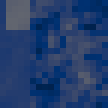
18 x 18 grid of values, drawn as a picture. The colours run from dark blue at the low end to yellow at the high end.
Calmest part: middle left. Ninth with the highest average: top left. Seam: vertical, 30% of the way across, the left part calmer. Odd patch: higher, in the top left.
